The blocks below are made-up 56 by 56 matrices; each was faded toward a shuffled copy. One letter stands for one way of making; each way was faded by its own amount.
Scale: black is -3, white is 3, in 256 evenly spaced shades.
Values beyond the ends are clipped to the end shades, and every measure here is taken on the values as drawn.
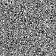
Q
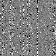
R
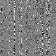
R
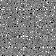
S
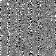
R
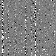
R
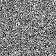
Q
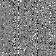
R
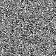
Q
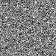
Q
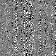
R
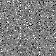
S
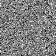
Q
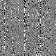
R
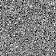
Q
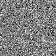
Q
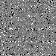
S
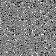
S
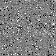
S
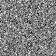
Q
